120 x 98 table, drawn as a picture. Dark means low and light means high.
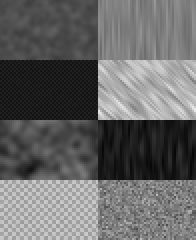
It is made of 4 by 2 panels. Panel 1,1: low, blotchy, faint in contrast. Panel 1,2: middling, streaked downward, faint in contrast. Panel 2,1: very low, checkered, faint in contrast. Panel 2,2: high, slanting down to the right. Panel 3,1: low, blotchy. Panel 3,2: very low, streaked downward, faint in contrast. Panel 4,1: high, checkered. Panel 4,2: middling, fine-grained.
